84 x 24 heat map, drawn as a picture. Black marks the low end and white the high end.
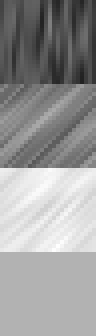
The table splits into 4 rows of 1 panel. Panel 1,1: low, streaked downward. Panel 2,1: middling, slanting up to the right. Panel 3,1: very high, slanting up to the right, faint in contrast. Panel 4,1: high, flat.
